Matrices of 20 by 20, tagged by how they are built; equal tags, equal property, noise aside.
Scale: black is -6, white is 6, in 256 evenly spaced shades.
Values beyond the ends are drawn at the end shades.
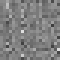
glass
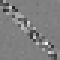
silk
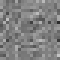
glass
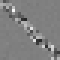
silk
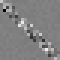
silk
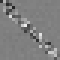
silk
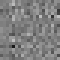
glass
